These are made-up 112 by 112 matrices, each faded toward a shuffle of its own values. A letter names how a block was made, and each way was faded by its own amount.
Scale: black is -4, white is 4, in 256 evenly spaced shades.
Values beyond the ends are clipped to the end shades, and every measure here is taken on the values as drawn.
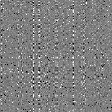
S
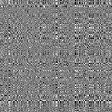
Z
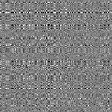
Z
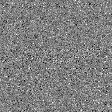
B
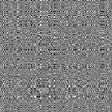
Z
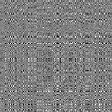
Z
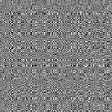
Z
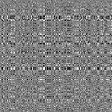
Z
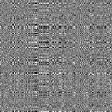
Z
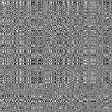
Z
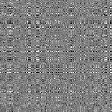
Z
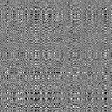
Z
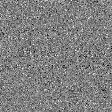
B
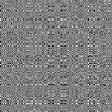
Z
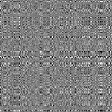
Z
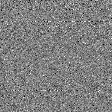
B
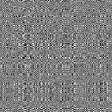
Z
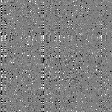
S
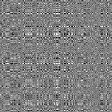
Z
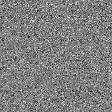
B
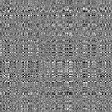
Z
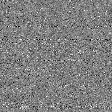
B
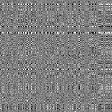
Z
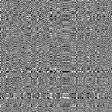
Z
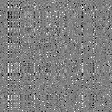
S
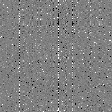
S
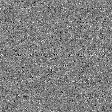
B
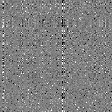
S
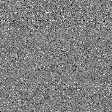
B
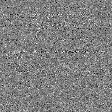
B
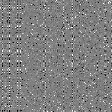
S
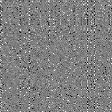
S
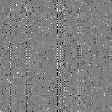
S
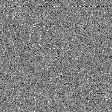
B
